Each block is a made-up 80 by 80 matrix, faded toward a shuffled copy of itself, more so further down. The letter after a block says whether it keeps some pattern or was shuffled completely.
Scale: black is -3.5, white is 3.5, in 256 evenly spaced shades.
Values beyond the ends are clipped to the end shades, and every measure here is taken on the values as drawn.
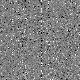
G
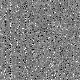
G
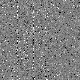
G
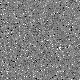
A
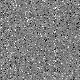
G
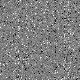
G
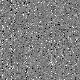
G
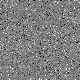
A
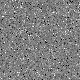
A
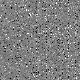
G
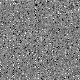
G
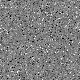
A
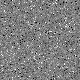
A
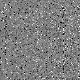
G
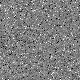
A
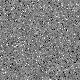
A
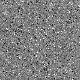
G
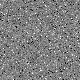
A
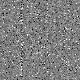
G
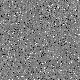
A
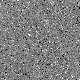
A
